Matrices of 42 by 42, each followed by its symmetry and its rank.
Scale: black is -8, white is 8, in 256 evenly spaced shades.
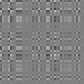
symmetric, rank one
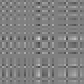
symmetric, rank one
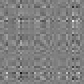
antisymmetric, rank two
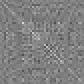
symmetric, rank five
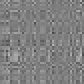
neither, rank three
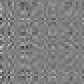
neither, rank three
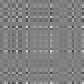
symmetric, rank one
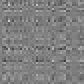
neither, rank three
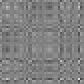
symmetric, rank two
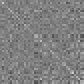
symmetric, rank five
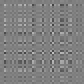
symmetric, rank one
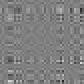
antisymmetric, rank two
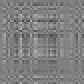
antisymmetric, rank two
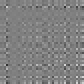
symmetric, rank two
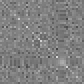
symmetric, rank five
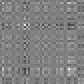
symmetric, rank two
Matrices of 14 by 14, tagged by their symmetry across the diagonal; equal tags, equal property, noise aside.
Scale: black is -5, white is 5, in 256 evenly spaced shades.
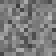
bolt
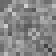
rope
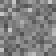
rope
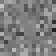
bolt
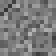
rope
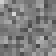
rope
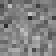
bolt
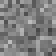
rope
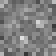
rope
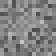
rope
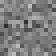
bolt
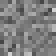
rope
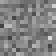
bolt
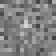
bolt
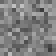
bolt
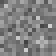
rope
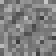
rope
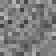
rope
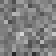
bolt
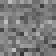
bolt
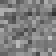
bolt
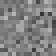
bolt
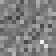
rope
